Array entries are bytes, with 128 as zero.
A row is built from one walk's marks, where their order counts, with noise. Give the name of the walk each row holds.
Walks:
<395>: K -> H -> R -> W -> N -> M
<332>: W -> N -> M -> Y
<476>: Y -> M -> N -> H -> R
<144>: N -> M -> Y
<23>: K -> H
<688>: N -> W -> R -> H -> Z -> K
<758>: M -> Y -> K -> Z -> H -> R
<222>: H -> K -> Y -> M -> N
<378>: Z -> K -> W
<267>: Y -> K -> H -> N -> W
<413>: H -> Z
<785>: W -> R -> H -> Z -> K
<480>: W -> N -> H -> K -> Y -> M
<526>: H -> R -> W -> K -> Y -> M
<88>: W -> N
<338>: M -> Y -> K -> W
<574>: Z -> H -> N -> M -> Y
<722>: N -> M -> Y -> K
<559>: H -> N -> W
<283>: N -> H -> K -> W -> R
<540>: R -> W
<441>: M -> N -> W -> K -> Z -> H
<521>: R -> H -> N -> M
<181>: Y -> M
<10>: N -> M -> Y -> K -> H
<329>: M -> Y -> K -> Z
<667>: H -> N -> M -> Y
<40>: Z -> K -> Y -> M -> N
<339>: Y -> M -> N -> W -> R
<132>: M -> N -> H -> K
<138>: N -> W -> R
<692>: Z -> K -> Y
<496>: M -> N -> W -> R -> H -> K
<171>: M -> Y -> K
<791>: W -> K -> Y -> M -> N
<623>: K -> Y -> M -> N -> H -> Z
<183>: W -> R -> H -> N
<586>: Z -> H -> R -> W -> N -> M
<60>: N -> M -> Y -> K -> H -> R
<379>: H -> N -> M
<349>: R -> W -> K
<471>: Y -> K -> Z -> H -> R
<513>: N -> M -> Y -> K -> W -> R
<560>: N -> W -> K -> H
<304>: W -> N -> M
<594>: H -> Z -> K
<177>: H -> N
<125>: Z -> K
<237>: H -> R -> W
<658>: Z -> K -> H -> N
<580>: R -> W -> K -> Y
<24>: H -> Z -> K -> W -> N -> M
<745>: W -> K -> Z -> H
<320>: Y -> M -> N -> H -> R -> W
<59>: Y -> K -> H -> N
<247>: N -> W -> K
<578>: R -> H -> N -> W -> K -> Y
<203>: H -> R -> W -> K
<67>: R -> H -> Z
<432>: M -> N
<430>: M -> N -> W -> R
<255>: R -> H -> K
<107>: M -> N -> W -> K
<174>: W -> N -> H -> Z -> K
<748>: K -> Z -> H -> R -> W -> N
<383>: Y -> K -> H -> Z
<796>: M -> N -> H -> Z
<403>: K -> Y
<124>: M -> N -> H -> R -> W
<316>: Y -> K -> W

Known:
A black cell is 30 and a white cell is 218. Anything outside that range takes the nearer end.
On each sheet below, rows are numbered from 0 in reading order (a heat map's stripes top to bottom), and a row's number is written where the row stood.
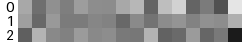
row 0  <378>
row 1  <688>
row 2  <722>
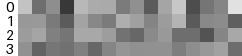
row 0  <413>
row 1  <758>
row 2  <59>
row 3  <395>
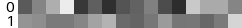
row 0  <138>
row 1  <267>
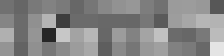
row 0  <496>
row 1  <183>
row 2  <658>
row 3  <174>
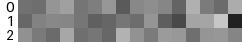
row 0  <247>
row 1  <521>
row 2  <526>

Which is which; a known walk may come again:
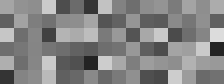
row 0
<580>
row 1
<667>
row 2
<413>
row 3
<521>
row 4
<349>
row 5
<304>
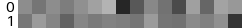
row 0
<177>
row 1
<60>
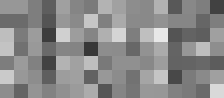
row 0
<758>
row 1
<441>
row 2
<125>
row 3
<67>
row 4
<623>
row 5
<471>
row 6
<174>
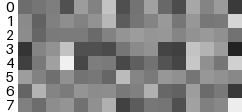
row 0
<379>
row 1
<560>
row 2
<395>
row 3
<430>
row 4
<88>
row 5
<526>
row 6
<722>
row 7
<559>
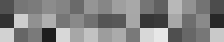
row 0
<107>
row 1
<144>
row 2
<594>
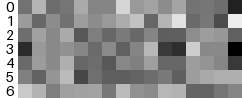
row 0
<171>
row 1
<378>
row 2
<320>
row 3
<432>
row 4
<513>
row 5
<183>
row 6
<403>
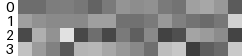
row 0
<496>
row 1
<267>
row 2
<339>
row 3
<383>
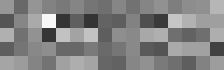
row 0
<688>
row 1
<138>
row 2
<658>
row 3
<124>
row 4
<59>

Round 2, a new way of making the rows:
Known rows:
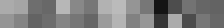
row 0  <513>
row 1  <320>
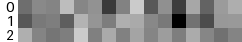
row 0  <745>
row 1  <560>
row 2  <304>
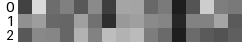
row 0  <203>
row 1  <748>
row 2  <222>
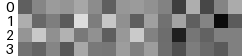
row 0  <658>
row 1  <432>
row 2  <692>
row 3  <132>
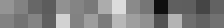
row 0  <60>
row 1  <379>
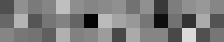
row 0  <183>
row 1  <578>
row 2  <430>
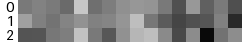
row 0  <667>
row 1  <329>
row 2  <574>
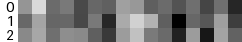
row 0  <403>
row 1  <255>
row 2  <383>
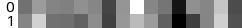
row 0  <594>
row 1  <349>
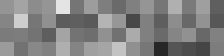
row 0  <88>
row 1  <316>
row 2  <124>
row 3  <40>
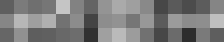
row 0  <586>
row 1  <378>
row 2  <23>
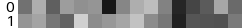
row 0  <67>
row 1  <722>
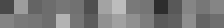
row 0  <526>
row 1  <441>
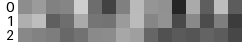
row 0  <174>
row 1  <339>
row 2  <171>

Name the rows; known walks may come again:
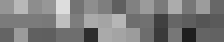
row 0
<88>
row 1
<791>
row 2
<23>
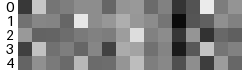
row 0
<237>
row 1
<247>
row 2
<476>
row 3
<203>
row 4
<480>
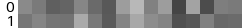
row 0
<320>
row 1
<441>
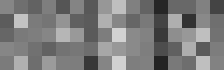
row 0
<758>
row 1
<267>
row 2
<413>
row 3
<496>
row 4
<785>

